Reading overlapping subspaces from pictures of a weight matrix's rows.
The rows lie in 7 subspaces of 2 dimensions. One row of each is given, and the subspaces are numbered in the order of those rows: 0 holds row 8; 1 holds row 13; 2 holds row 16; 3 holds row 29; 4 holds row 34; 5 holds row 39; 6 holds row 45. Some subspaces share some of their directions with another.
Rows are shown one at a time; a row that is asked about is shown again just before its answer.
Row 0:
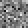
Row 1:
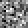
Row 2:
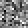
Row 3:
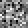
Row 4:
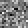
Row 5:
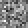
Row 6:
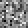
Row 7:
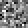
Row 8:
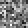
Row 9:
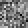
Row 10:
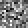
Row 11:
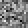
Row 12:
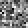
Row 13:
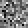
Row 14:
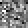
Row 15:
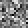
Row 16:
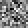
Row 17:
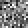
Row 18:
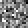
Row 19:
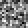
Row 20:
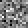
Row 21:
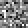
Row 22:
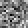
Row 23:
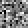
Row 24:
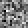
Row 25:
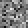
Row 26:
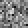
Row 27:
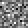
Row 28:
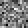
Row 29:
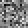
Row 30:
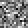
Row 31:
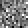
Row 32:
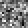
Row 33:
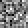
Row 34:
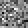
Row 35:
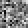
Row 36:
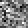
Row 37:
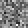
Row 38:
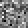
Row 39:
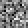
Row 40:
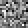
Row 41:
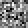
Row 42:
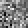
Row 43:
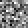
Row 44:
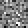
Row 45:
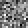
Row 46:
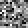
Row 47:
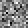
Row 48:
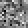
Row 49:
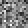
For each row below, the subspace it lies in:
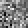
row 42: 6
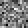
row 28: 4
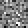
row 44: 3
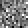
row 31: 6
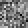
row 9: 6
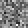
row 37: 3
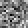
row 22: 4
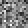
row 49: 2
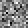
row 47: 2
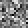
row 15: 2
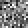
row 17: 6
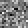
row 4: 4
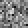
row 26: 0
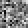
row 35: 2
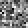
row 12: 0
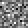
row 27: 5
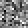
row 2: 3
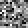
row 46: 0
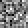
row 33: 5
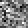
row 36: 5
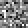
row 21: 1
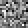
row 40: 1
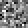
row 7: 1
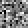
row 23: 2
